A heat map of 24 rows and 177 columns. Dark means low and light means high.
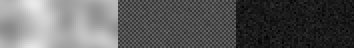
The table splits into one row of 3 panels. Panel 1,1: high, smooth. Panel 1,2: low, checkered. Panel 1,3: very low, fine-grained, faint in contrast.
